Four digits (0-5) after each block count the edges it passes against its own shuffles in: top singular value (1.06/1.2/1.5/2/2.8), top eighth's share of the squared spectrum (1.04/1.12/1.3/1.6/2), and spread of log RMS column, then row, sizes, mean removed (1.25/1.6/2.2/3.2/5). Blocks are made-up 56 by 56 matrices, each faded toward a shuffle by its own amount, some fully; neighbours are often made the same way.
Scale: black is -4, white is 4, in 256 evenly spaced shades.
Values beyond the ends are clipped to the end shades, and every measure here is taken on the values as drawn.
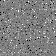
0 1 0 1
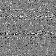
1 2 0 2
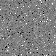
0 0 0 0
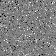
0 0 0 0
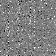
1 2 2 0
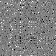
3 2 1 0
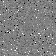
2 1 0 0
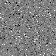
2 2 0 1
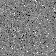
0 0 0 0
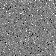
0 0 0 0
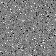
0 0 0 0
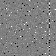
3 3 1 0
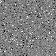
1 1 0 0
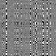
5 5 4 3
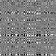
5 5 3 3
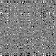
4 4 2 2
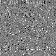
3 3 1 1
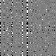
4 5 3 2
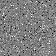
2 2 0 0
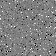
0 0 0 0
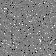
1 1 0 0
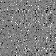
3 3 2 0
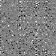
3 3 2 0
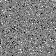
0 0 0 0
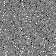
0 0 0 0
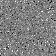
1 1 0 0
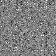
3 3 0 1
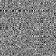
4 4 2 3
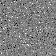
1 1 0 0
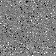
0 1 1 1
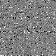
1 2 0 2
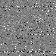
2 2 0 2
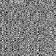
4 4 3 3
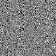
1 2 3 0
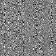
1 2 3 0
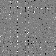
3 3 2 1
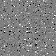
3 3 1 1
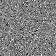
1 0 0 0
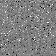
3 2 0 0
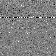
3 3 0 2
